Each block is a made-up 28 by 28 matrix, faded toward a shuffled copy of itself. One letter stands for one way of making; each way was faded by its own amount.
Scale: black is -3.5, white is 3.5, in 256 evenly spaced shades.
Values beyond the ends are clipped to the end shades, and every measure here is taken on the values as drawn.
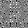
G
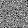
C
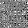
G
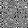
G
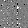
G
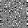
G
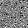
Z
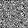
Z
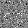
C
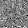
C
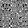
G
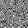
C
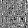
G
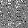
G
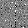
G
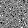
Z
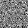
C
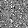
Z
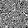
C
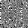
G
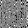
G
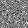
C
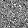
Z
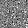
Z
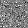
C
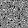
C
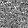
C
